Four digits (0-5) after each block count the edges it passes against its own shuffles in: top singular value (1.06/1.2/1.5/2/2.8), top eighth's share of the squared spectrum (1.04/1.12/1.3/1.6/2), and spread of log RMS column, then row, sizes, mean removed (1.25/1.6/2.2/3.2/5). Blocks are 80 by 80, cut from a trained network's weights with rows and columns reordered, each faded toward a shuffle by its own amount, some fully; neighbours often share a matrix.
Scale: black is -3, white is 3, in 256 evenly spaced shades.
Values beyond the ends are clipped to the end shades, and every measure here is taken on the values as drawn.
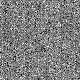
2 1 0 0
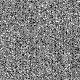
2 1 0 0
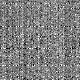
3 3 0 3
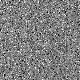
0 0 0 0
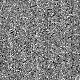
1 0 0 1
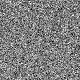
0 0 0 0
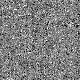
0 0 0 0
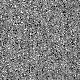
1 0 0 0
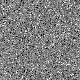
0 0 0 0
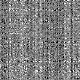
4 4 1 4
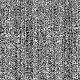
3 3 1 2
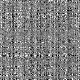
4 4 1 4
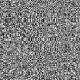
4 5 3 2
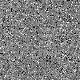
1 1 1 0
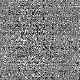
3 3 3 1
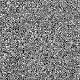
2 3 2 1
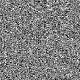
3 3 1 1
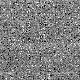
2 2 2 0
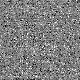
1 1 1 0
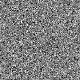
2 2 1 1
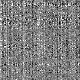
4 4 1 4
